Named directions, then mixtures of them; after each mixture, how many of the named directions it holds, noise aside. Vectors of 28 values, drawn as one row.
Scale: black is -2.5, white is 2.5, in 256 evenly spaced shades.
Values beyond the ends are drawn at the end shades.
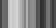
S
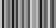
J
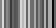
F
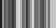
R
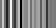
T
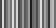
one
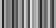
one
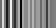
one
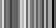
one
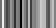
three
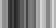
one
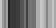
one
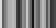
one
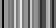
three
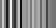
one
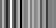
one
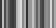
two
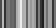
three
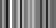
two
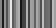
three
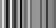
one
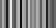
one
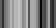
two
